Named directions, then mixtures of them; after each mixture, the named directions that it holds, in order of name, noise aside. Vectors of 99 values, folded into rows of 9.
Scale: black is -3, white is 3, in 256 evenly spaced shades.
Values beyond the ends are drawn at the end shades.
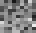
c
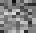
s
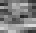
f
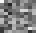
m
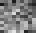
f, s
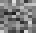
s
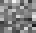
c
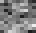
f, m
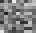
m, s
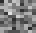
c, m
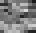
f, m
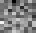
c, s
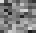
f, m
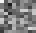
m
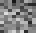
s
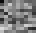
f, m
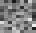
c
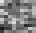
f, m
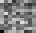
m, s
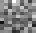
c, s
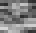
f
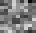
c, f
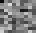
m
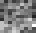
c, f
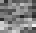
c, f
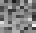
c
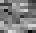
f, m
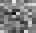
s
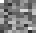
m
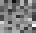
c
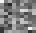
m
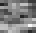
f
